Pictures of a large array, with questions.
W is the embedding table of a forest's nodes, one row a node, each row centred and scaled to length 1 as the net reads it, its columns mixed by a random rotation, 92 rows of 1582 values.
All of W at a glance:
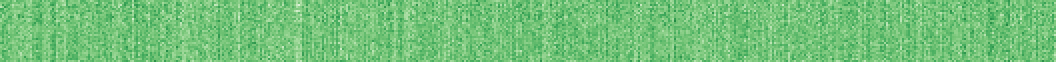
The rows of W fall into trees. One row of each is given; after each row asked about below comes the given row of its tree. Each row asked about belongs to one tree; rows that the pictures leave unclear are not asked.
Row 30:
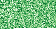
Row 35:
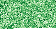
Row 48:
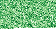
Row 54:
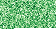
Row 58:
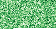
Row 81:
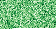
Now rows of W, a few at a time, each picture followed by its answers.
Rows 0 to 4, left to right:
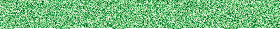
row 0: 54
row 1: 48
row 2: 58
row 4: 58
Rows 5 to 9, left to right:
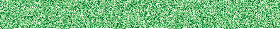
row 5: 58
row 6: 54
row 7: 54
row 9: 30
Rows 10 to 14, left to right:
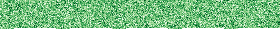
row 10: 54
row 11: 30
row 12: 35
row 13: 48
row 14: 81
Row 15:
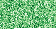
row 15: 54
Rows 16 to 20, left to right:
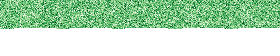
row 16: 81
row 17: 54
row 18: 58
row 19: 48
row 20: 48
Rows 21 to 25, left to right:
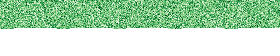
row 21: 58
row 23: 54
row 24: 35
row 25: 35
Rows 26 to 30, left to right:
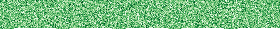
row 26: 58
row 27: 58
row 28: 54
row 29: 58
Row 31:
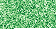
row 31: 54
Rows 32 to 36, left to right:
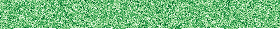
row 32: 54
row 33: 48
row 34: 58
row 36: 48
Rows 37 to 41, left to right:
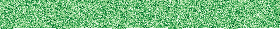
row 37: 58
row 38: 48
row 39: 48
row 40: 30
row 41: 81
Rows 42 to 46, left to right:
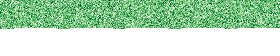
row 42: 48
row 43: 54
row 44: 81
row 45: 81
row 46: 58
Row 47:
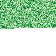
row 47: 48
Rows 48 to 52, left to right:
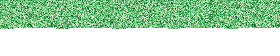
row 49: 81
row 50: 30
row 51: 81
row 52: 48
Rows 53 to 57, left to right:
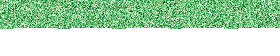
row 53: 58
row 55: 48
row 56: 81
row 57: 54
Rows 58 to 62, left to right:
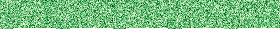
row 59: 30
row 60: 35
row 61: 30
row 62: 54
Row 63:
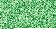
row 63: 54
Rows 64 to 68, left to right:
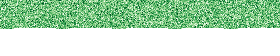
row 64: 81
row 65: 81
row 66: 48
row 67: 58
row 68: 30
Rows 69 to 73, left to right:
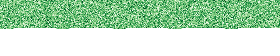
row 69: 58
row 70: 58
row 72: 58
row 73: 35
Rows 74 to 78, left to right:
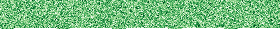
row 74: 54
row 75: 81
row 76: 48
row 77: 48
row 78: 58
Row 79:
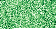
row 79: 81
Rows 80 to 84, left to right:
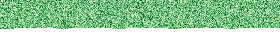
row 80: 30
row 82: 48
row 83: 30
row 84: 54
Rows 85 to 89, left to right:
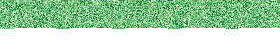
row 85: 54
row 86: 30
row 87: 30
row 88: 81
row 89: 35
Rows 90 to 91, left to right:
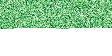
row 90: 58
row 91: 54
